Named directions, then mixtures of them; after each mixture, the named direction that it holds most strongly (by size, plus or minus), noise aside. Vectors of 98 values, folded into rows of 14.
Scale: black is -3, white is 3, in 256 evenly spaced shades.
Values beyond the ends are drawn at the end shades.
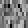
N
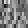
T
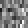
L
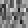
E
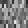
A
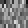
A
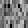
N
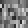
L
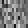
T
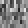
E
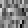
L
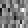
L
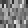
A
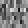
E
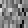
L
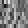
T
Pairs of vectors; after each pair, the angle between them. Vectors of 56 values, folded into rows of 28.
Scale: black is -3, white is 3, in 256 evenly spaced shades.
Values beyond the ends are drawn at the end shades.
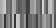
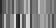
partly opposed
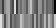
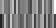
nearly opposite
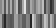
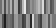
nearly parallel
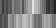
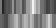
nearly parallel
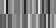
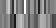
partly opposed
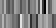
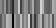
partly aligned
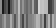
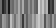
nearly parallel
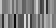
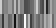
nearly parallel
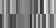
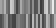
nearly parallel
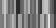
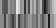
nearly opposite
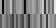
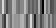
partly opposed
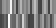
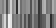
partly aligned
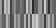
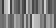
nearly parallel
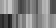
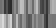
nearly opposite
